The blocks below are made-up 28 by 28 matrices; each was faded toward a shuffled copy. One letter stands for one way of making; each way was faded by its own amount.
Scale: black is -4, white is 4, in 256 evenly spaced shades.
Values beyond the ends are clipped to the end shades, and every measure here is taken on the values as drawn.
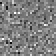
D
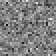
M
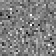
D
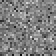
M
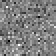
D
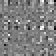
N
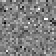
M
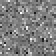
D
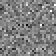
M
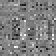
N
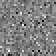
D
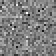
D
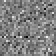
M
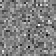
M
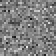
M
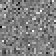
D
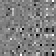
N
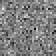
M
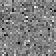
D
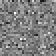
M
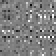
N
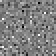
D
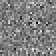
M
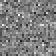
M
